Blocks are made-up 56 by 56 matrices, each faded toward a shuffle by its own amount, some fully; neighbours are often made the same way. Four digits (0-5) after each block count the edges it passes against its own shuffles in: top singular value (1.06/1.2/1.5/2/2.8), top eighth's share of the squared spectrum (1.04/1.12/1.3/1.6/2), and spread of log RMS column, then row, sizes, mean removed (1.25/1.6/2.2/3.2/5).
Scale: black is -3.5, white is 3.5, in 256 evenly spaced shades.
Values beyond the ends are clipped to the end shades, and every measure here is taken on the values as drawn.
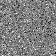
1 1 0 0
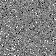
0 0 0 0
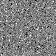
0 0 0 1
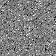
0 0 0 0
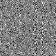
2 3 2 0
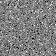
0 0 0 0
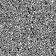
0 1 1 0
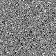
0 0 0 0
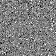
0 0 0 0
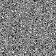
2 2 2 0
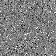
1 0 0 0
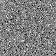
1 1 0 0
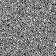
1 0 0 0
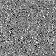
2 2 0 0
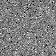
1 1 0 0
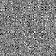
3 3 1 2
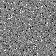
1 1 0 0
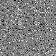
3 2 0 1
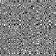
4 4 2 3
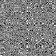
4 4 2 2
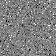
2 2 0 0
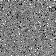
1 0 0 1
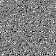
2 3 0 2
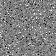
0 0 0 0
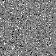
0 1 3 0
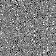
1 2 2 0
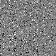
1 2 2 0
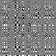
4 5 3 3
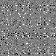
3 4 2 2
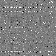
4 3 1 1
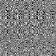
4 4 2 2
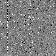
2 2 1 0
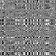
5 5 3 3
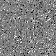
3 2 1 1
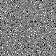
2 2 0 0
